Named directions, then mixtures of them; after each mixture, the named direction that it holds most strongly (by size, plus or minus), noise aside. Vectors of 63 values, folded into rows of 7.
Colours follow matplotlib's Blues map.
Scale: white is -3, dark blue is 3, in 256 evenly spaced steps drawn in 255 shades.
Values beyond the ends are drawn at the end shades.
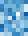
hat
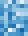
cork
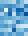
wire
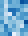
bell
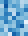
bell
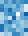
hat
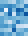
wire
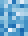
cork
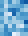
bell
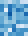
wire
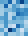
cork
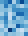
cork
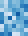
hat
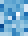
hat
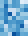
bell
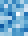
hat
